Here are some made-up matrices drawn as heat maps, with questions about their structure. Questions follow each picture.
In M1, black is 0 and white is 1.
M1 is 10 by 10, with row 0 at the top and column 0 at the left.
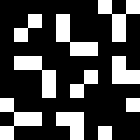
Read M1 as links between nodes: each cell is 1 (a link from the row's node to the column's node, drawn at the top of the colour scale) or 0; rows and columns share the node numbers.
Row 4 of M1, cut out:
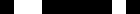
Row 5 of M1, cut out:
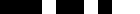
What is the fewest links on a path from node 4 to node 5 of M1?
2
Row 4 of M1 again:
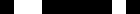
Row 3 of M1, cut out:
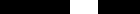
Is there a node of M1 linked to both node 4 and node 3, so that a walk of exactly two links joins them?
no
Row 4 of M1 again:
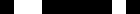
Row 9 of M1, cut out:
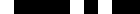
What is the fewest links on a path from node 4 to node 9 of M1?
3
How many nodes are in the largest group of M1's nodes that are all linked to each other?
4
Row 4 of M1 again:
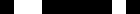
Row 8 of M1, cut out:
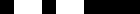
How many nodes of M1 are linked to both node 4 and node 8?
2
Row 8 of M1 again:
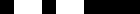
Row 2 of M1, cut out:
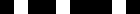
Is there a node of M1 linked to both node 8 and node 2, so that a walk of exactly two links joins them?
yes
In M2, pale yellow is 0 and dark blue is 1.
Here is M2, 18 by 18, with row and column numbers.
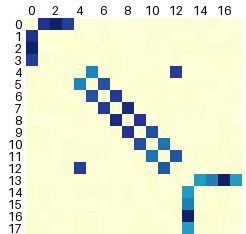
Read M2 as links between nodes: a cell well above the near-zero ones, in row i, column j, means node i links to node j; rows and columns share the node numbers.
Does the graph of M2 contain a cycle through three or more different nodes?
yes
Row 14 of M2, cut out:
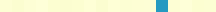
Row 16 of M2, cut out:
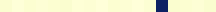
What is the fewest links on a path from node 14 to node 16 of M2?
2
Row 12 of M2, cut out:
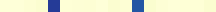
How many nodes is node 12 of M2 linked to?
2
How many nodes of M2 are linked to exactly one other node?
7
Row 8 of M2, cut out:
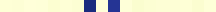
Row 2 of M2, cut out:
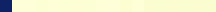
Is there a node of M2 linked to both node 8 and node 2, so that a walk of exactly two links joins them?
no
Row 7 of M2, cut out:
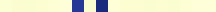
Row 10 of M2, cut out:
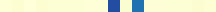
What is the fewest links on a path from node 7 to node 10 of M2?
3
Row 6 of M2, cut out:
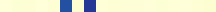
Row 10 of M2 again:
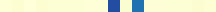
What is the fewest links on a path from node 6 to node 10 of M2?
4
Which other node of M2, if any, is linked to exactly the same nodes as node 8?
none
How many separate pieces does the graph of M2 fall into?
3
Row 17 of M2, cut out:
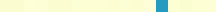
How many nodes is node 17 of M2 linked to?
1
